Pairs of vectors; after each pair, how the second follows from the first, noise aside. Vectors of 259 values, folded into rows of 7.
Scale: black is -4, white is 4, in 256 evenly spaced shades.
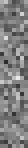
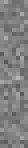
shrunk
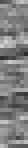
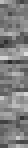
negated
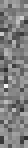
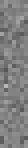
shrunk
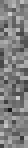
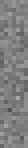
shrunk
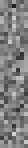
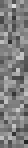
negated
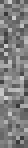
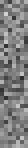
negated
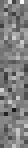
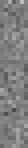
shrunk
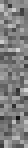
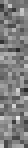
negated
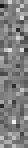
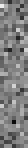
negated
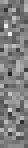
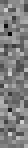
negated
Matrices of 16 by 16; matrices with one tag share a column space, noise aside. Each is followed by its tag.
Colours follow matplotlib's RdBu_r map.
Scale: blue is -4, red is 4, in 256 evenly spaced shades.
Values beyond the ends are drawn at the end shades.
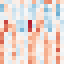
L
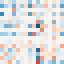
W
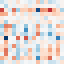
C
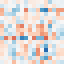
C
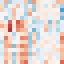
L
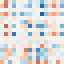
W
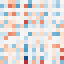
W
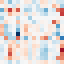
C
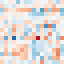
C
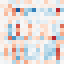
C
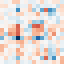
C
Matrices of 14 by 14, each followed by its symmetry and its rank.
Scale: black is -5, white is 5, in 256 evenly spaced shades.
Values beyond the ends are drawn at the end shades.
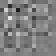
antisymmetric, rank two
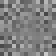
antisymmetric, rank two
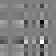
neither, rank one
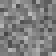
neither, full rank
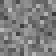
neither, full rank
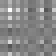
symmetric, rank one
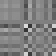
symmetric, rank one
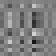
neither, rank one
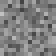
neither, full rank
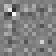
symmetric, rank three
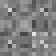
symmetric, rank three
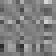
antisymmetric, rank two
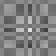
symmetric, rank one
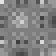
symmetric, rank three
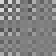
symmetric, rank one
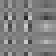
neither, rank one
